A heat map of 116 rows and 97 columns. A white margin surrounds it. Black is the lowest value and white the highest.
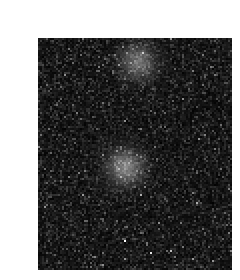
No single row or column stands out from its neighbours. Overall the values sit about 10% of the way up the scale. The values are skewed, with a long tail toward high values. There is no overall slope. Two bumps rise from the field. Neither half mirrors the other. There is no seam.
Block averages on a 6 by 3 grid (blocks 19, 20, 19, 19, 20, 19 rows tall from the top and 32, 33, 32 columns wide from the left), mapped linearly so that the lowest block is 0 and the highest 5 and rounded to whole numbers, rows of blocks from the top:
0 4 0 | 0 1 0 | 0 1 0 | 0 5 0 | 0 0 0 | 0 0 0
